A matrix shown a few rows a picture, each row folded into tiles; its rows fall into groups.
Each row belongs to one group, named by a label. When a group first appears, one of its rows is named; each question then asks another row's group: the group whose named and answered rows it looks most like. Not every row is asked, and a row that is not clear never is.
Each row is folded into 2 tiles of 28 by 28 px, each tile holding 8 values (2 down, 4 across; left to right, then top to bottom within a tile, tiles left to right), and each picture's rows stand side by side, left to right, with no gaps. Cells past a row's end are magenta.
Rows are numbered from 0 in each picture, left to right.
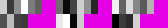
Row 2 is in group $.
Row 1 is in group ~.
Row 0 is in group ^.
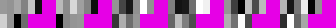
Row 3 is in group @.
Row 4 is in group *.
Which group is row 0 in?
~
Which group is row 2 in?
@
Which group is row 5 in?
^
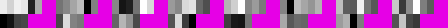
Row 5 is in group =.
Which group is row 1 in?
^
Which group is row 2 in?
@
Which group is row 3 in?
^
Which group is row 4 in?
$
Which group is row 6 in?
~
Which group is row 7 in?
^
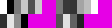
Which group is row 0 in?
^
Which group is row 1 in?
@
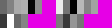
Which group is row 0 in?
^
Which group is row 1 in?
*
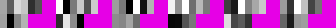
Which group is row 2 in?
*
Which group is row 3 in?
$
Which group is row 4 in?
=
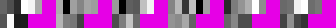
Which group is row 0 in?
@
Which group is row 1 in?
=
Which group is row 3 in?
*
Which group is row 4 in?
@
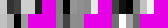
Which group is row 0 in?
~
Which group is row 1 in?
=
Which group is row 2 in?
@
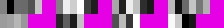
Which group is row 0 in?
=
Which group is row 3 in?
~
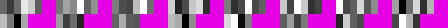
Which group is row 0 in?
~
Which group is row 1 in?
*
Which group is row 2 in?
@
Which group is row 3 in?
~
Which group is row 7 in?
^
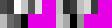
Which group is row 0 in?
=
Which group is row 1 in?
~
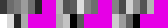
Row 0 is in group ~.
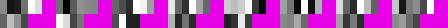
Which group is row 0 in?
@
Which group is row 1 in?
~
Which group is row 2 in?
@
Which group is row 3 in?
*
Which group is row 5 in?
*
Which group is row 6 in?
*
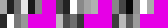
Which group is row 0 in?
^
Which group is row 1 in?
=
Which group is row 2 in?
@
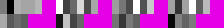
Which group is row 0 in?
=
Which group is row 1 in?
^
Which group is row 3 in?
^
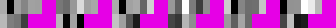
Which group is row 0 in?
=
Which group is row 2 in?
=
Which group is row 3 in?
$
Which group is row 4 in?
=
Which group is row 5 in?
@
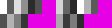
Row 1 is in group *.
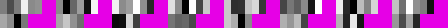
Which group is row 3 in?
*
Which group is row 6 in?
*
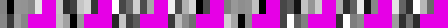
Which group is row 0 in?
=
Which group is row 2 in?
^
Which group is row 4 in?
~
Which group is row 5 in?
@
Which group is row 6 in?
^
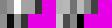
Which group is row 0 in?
$
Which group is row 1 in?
*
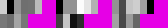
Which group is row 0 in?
=
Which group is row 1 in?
@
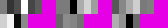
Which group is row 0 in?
~
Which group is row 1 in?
@
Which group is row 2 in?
~
